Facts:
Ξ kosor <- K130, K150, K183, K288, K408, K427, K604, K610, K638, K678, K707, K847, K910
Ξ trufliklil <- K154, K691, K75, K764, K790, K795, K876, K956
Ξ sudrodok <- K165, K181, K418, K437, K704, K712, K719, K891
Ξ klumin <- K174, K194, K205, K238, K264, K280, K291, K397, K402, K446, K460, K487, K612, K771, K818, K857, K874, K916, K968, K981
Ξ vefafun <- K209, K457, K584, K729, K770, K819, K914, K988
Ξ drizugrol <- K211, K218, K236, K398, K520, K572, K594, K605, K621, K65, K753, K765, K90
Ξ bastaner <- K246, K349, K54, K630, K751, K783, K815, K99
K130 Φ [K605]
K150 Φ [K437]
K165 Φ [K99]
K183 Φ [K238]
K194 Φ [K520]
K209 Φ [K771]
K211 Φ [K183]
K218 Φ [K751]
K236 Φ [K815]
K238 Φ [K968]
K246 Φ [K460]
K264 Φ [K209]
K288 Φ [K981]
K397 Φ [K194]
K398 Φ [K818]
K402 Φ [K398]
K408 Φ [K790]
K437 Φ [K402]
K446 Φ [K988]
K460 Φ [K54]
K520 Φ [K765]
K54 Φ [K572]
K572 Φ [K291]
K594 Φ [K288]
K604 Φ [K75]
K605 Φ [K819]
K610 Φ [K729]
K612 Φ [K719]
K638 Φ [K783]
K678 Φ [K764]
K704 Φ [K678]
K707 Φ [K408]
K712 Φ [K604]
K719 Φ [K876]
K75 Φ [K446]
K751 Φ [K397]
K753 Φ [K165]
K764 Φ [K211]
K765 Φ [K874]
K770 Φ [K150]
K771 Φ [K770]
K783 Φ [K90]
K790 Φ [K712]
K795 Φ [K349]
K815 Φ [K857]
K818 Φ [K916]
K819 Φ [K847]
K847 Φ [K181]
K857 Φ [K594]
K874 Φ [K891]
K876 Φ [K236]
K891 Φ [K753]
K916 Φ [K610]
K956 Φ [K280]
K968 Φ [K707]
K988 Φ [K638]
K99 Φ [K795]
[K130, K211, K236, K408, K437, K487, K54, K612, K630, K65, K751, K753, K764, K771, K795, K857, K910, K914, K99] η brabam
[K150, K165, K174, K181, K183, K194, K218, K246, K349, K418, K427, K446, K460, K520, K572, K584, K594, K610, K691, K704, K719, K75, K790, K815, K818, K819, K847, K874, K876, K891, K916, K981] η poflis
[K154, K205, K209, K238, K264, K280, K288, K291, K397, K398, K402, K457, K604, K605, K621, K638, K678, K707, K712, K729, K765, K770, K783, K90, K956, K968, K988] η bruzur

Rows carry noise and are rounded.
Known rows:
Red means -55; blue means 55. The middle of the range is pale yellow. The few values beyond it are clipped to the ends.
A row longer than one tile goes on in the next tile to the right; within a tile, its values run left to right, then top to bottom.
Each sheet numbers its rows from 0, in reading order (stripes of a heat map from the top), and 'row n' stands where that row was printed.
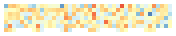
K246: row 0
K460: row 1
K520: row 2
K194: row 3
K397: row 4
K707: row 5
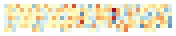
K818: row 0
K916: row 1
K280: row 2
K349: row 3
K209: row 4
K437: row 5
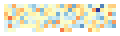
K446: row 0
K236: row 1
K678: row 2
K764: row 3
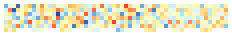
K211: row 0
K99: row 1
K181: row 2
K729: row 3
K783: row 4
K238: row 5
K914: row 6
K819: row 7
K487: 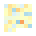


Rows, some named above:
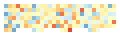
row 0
K610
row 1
K753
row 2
K264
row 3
K398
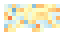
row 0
K790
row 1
K246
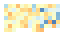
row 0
K874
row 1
K612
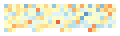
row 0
K765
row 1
K398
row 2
K408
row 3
K183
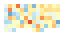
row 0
K729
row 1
K847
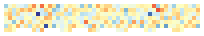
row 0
K572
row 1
K712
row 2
K621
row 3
K427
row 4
K914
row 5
K288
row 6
K819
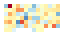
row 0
K751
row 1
K753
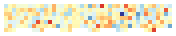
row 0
K174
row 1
K771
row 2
K154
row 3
K956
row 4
K638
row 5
K264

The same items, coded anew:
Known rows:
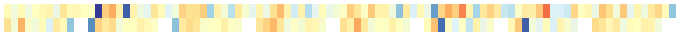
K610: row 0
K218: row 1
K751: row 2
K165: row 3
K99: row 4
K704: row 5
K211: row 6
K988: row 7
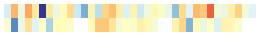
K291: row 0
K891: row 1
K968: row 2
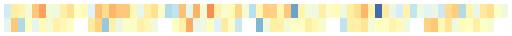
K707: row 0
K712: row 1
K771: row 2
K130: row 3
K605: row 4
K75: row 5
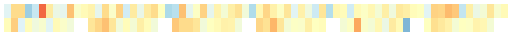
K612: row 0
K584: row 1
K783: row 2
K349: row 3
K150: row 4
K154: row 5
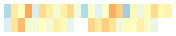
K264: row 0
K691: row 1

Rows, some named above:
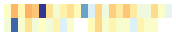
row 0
K246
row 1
K487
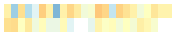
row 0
K719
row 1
K910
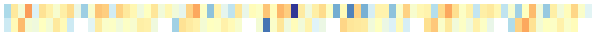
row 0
K264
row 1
K910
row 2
K765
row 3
K246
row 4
K594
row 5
K418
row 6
K194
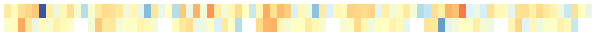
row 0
K819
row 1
K753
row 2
K771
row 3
K795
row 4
K457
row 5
K764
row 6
K65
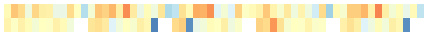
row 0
K914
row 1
K437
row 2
K764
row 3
K349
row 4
K437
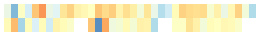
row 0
K183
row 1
K729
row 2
K457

